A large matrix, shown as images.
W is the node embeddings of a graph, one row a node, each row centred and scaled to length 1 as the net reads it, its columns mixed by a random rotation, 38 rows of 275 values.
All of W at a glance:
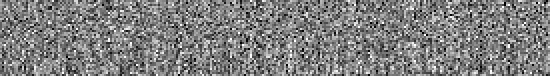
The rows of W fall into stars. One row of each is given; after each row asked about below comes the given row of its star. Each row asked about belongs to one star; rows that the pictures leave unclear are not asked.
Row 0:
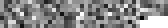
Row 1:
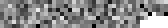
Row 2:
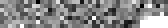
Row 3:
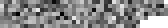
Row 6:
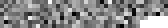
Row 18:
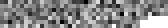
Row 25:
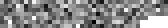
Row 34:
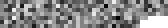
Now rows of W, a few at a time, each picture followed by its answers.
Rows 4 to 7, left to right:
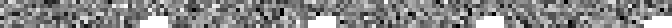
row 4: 3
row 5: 1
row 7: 0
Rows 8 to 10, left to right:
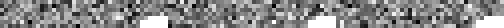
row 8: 6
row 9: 3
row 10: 34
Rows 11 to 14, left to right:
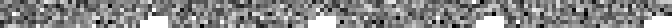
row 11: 18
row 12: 2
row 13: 6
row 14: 1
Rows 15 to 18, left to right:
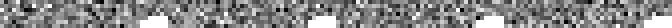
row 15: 25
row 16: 2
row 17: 0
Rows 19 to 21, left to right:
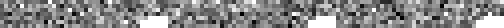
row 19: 6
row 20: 6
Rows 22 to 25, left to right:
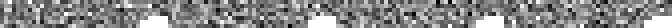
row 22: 2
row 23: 2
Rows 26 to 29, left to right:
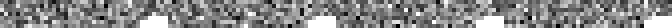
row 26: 3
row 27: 25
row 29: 18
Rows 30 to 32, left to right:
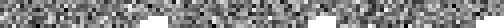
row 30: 34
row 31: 2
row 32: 18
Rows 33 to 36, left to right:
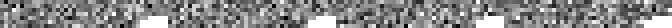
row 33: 34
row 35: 18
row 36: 18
